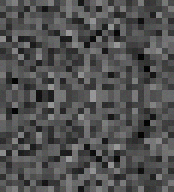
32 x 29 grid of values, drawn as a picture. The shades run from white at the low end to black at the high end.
The histogram is bell-shaped. On average the colour sits 70% of the way up the scale. No row or column stands out. The grain is fine, like static. No regular stripes run through it. The top and bottom halves mirror each other.
